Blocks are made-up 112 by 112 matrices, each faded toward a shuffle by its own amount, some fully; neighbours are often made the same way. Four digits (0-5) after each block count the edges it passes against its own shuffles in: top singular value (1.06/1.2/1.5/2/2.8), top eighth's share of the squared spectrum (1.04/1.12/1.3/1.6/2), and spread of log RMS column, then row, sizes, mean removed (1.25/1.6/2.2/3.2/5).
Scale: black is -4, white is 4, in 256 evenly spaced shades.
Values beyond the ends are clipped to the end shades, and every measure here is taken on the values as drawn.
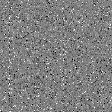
4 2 2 0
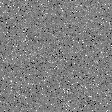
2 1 0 0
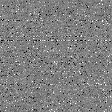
3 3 0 2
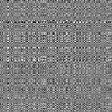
5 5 4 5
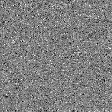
3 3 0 1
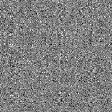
4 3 2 2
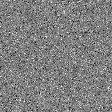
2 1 0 0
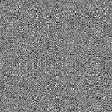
4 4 3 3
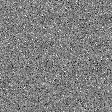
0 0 0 0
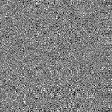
4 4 2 2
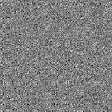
4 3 2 2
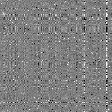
5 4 3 3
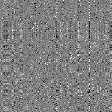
5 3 3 2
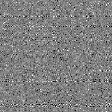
4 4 2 3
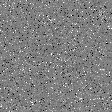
0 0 0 0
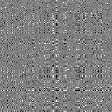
5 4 3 3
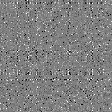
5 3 2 2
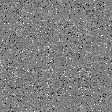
3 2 1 0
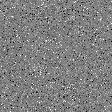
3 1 0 0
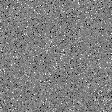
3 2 1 0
